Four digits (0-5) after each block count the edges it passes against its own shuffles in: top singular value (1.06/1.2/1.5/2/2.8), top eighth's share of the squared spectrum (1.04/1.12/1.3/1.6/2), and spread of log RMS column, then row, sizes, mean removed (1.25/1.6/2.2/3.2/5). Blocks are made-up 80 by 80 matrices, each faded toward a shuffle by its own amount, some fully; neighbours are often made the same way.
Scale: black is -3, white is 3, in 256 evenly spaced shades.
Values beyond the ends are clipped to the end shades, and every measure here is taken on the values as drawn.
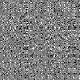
4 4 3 2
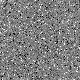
0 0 0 0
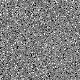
0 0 2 0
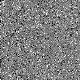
1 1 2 0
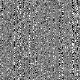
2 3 4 0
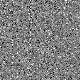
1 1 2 0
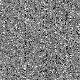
1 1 2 0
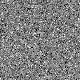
0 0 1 0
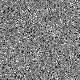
0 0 0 0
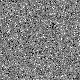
0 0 0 0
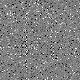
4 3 1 1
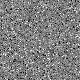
0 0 0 0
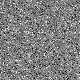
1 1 0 0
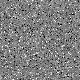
2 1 0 1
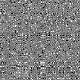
4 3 2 2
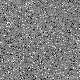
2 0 0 0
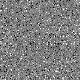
3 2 1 1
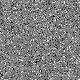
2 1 0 0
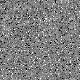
3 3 1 1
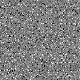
3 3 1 1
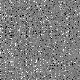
3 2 1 1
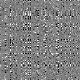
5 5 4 3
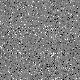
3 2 1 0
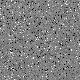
2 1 0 0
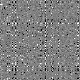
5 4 3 2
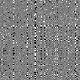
5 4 3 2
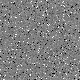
0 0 0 0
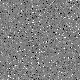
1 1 0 0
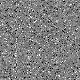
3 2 1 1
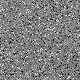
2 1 0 0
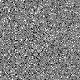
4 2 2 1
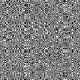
5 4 3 3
